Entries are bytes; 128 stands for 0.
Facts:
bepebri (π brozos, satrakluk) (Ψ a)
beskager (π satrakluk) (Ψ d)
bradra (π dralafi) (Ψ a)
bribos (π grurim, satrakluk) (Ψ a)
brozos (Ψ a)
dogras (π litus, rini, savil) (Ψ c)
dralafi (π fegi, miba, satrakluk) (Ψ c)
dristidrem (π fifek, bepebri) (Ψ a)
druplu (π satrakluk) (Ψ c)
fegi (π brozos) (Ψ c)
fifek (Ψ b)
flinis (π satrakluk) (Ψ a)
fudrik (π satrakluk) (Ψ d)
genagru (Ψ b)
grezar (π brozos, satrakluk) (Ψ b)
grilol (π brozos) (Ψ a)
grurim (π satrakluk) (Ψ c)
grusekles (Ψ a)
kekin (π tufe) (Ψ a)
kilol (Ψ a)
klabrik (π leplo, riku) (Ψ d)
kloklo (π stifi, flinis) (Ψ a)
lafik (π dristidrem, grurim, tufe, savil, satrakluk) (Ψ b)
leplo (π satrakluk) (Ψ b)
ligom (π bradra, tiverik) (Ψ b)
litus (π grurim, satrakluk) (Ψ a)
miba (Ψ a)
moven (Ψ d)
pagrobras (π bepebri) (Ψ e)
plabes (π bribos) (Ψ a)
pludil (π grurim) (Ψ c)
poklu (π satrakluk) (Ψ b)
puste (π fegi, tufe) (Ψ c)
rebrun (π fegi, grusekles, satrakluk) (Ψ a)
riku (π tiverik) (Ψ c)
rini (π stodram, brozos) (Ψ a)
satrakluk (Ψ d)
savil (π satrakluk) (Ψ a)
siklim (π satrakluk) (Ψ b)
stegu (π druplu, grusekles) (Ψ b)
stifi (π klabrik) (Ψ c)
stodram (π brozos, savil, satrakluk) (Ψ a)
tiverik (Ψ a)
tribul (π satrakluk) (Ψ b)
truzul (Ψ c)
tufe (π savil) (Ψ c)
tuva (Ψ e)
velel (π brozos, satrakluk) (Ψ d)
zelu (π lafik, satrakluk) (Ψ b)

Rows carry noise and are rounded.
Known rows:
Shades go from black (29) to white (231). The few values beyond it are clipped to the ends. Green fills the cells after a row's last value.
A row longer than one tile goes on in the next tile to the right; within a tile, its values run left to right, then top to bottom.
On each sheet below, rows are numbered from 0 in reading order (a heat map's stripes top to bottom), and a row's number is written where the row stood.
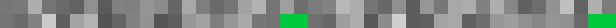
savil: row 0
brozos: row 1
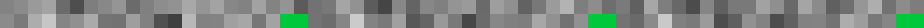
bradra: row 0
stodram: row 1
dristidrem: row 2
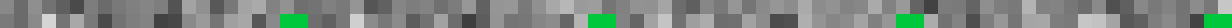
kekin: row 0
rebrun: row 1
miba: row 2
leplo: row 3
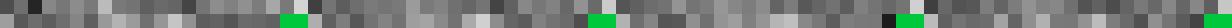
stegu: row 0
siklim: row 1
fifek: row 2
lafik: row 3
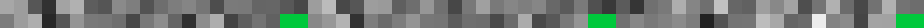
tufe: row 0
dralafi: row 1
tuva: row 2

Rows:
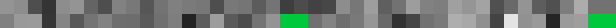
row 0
dogras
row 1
pagrobras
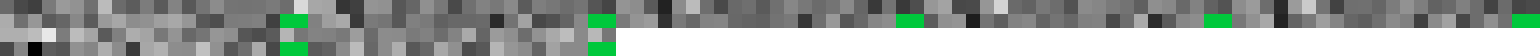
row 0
genagru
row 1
puste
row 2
pludil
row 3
druplu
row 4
grurim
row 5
satrakluk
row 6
grusekles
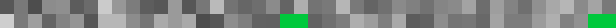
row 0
ligom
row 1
flinis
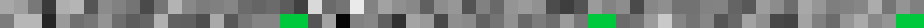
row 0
riku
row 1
moven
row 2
kilol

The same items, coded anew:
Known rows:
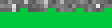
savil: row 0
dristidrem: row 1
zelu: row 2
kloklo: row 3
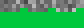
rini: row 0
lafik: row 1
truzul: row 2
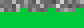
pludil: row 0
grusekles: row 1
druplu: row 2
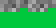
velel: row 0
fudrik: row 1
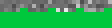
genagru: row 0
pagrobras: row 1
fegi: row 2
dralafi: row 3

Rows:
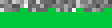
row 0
tufe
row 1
bradra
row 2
stifi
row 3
grezar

